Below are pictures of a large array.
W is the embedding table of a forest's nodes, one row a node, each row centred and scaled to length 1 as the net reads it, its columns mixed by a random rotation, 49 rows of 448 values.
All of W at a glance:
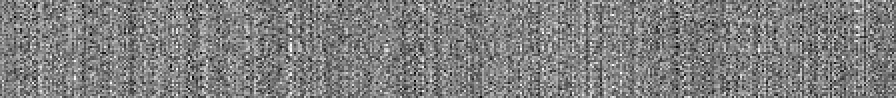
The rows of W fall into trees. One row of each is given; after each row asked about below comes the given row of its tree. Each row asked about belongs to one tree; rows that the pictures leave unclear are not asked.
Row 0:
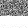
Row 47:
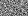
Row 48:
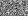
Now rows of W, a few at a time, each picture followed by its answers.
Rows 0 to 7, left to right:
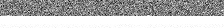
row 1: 47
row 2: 48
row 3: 48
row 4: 0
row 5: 0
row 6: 47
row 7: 48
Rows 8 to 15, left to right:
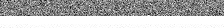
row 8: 47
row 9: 48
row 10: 47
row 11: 47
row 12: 0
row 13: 0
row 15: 47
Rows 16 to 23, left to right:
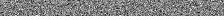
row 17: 0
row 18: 48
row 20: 0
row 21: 47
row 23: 47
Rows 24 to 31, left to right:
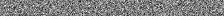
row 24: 47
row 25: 47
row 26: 48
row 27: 47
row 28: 0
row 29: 0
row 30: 48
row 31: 47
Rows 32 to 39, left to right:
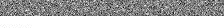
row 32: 48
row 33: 0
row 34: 47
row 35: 48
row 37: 47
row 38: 48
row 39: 48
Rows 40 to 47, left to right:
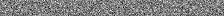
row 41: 0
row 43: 48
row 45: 0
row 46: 47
